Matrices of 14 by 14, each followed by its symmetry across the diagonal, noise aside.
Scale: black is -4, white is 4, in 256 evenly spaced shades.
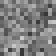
antisymmetric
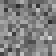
neither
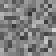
neither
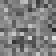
neither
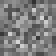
symmetric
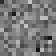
symmetric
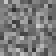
neither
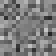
symmetric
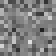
antisymmetric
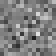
antisymmetric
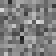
antisymmetric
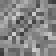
symmetric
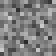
antisymmetric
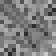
symmetric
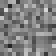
antisymmetric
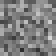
antisymmetric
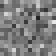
neither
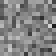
neither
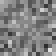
symmetric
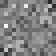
symmetric
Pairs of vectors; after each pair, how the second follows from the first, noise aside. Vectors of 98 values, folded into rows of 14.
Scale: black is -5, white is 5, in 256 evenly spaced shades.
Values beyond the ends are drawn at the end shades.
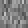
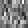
scaled up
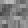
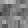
copied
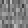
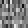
scaled up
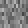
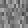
copied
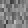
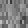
shuffled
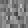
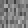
shuffled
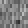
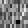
scaled up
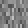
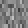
copied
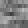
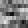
scaled up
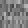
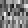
scaled up
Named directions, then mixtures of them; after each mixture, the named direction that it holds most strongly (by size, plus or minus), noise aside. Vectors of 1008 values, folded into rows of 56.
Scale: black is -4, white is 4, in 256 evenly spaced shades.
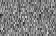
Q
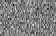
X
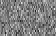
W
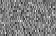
W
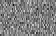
X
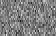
W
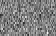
Q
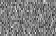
W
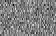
X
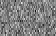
W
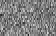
Q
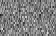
Q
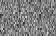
Q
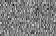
X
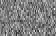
W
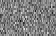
Q
